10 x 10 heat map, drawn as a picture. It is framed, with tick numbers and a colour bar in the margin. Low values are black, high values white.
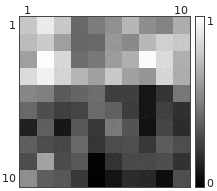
Seam: horizontal, 40% of the way down, the top part higher. Ninth with the highest average: top left. Calmest part: top middle. Ninth with the lowest average: bottom middle.
